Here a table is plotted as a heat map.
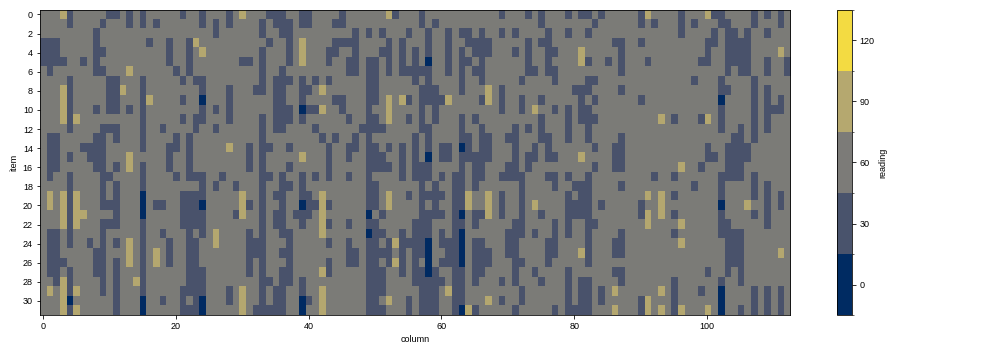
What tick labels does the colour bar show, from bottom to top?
0, 30, 60, 90, 120
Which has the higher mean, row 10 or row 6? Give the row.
10
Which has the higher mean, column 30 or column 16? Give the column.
30
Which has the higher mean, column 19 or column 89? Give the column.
89
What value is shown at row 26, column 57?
60
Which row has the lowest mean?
17
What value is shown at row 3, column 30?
60
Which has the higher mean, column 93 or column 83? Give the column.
93
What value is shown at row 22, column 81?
60
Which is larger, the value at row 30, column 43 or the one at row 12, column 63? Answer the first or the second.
the first
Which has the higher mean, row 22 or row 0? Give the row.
0
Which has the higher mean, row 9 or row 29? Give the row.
29
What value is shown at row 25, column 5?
60
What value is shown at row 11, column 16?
60
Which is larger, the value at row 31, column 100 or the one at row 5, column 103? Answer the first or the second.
the first
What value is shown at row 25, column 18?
60
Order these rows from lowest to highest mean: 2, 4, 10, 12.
12, 4, 10, 2
